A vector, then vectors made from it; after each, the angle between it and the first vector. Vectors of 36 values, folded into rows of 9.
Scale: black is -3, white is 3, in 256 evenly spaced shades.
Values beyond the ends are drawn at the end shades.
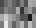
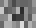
partly aligned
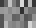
partly aligned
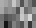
nearly opposite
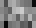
partly opposed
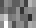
nearly parallel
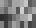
nearly opposite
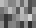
nearly opposite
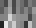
partly aligned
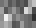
partly aligned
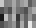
orthogonal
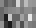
partly opposed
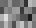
nearly parallel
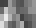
partly aligned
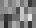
nearly opposite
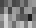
nearly parallel
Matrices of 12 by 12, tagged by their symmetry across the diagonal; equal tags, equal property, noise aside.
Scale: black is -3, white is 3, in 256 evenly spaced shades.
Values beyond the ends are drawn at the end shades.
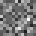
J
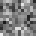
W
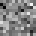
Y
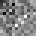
J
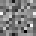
W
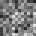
J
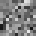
W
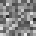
Y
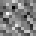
W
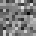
Y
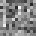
Y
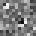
J
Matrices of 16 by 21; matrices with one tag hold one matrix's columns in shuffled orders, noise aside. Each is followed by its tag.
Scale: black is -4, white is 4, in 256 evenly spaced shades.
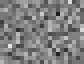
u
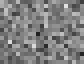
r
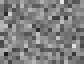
u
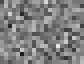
u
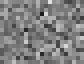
u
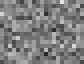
u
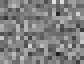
u
